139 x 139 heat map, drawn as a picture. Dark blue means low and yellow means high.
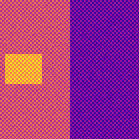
Average level on the scale: 40%. Seam: vertical, 50% of the way across, the left part higher. Ninth with the highest average: middle left. Odd patch: higher, in the middle left.
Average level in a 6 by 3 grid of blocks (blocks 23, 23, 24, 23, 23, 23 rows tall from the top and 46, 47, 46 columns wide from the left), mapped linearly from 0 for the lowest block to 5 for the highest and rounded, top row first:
320 / 320 / 520 / 520 / 320 / 320
